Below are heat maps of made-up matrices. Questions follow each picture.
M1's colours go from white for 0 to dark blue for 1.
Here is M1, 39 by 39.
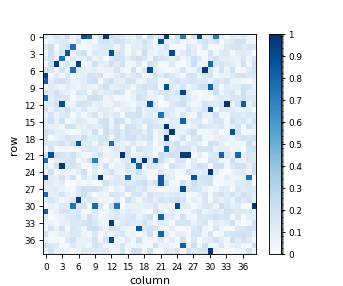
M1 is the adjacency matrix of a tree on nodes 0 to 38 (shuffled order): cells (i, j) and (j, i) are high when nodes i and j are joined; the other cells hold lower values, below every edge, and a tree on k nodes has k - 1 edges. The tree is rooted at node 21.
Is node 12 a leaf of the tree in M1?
no
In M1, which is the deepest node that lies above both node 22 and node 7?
0
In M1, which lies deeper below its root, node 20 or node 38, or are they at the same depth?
node 38
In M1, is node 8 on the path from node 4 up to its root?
no
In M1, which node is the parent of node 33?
12
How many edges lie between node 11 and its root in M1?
3
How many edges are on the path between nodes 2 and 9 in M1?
3
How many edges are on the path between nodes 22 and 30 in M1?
2
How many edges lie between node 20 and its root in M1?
4
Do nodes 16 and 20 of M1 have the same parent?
yes
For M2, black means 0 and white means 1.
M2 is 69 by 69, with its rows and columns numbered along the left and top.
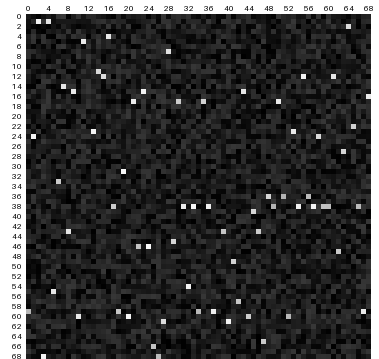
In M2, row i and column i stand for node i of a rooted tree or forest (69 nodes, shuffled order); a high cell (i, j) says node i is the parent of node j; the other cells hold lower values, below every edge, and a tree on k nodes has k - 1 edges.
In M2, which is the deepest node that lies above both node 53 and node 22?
15
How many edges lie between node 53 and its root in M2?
3
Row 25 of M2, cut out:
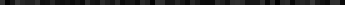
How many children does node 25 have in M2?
0
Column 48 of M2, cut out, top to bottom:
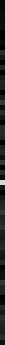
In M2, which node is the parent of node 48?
36
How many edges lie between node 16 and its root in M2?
7
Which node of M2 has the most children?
38
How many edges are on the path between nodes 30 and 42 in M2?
4
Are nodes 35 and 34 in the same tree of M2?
yes
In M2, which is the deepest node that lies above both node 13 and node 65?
15
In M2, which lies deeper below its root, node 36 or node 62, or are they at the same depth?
node 62
